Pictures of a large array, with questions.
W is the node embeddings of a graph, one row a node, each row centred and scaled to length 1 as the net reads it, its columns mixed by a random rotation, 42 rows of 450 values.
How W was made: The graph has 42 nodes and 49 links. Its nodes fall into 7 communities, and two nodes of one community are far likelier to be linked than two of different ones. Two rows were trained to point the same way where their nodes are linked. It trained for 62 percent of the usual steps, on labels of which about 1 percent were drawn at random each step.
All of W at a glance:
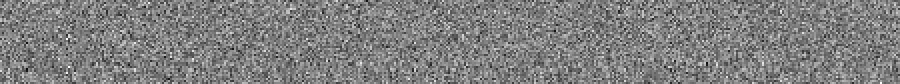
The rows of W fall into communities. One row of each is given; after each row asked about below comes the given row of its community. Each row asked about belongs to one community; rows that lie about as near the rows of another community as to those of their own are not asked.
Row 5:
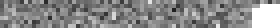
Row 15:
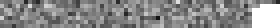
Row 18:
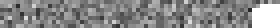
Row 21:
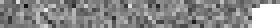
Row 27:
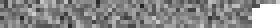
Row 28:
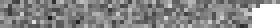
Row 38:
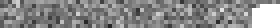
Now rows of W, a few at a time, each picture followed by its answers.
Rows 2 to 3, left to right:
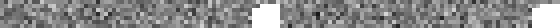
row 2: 27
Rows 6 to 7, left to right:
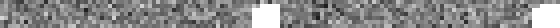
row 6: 5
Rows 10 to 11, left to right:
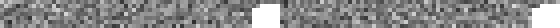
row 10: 18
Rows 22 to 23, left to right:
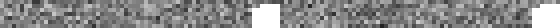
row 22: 15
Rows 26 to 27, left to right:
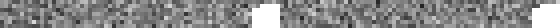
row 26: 28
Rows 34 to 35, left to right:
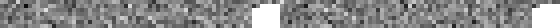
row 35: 21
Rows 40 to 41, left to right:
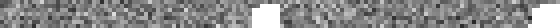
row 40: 38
